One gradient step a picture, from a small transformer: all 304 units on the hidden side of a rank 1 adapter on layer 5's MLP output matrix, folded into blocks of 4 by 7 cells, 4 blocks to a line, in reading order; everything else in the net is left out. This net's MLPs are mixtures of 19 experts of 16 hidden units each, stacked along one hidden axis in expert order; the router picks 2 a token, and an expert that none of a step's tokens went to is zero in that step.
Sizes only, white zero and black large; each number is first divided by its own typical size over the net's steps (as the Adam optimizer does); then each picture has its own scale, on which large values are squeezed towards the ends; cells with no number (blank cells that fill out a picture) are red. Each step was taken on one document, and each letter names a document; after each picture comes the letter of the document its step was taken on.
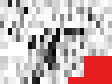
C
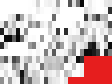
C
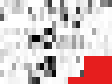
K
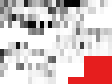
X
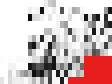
C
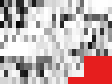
C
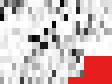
K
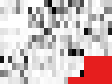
K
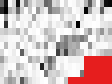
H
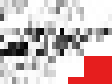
X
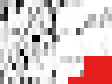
K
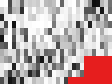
C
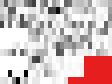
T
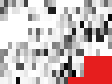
X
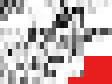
X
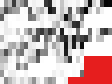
H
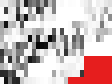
H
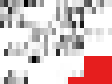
T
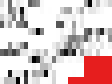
T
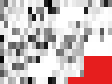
H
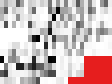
K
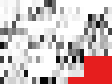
C
